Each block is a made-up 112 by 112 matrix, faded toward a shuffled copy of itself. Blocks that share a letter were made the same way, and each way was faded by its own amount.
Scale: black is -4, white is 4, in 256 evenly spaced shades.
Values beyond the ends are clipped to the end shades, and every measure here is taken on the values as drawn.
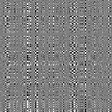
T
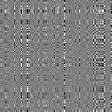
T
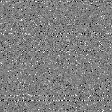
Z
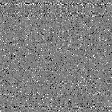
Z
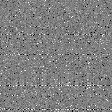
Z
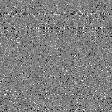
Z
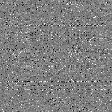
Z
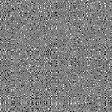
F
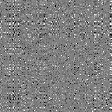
F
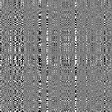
T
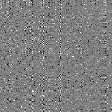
F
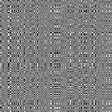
T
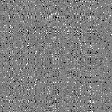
F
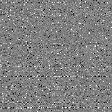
Z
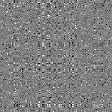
F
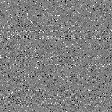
Z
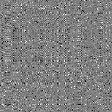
F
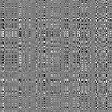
T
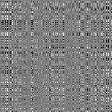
T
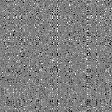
F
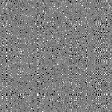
F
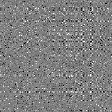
F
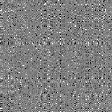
F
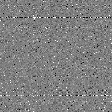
Z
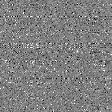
Z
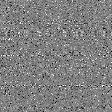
Z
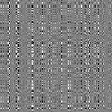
T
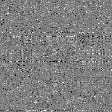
Z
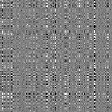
T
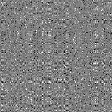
F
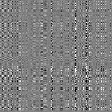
T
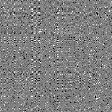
F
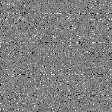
Z
